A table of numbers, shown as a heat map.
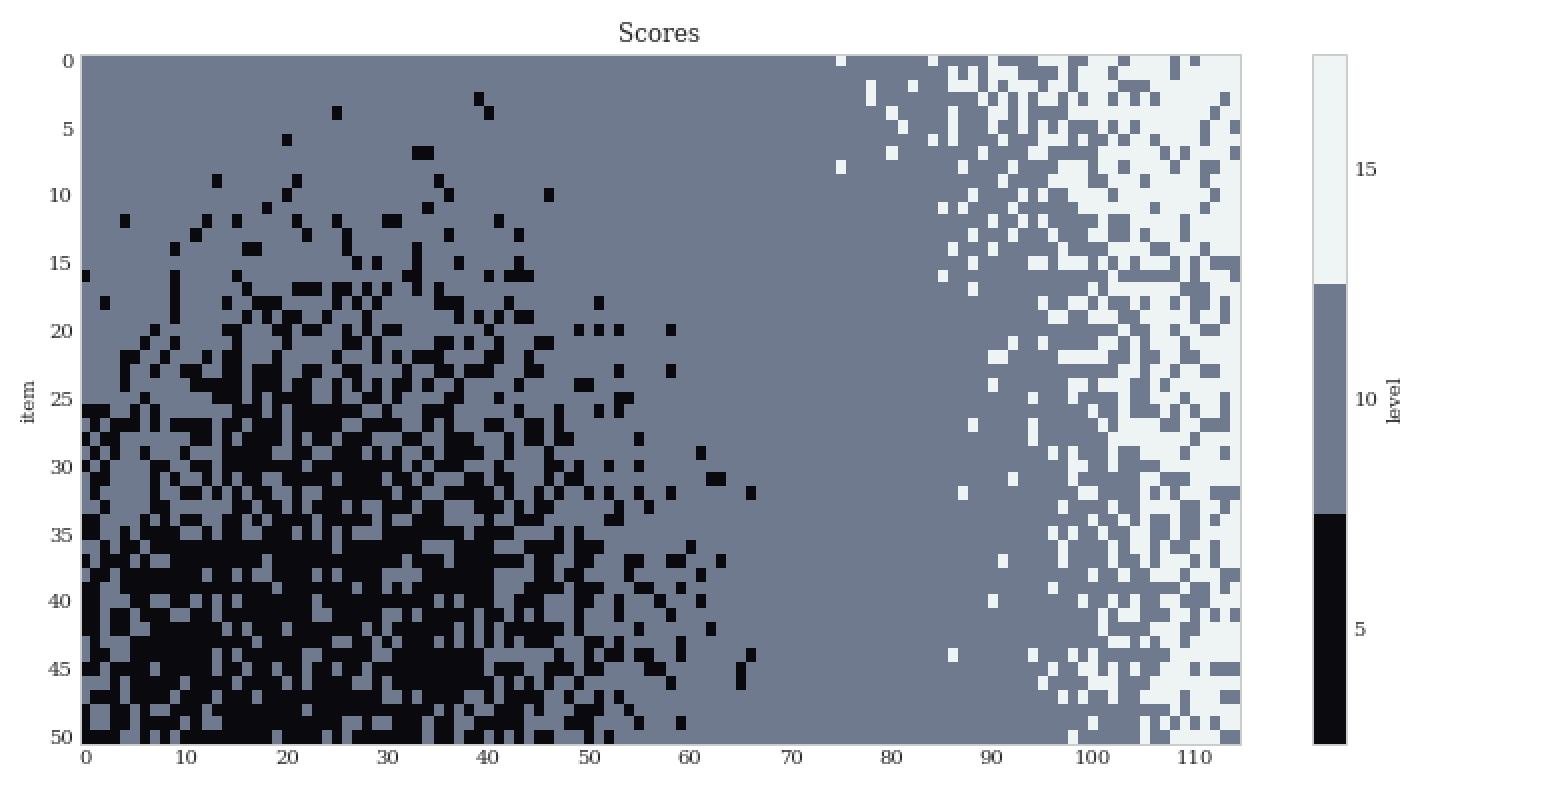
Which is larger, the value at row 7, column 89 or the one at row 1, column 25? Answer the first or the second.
the first
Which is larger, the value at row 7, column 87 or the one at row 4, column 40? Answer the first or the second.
the first
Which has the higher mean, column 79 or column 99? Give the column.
99
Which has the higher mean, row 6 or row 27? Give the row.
6
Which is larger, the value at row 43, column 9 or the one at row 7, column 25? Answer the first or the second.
the second
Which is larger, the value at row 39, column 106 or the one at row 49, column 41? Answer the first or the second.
the first
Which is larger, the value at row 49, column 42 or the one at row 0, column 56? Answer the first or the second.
the second
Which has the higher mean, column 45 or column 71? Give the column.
71
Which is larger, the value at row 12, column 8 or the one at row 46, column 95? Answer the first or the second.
the second
